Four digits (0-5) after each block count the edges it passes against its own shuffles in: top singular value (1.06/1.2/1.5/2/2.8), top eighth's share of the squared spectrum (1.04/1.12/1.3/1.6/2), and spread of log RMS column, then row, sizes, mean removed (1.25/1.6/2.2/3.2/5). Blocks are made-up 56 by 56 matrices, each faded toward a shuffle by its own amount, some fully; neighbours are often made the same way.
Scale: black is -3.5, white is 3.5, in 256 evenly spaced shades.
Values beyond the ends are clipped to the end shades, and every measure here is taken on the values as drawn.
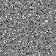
1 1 0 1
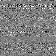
2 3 0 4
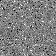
0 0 0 0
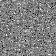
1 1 0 0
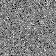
0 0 0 0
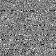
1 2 0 3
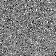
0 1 0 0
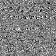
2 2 0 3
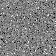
0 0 0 0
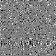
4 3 1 2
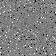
1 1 0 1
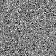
3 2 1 1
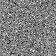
1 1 0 0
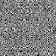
4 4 2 2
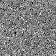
2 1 0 0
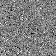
2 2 0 0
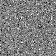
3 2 0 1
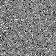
0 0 0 0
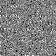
2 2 0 0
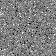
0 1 0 0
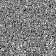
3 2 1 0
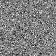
2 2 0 0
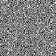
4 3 2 2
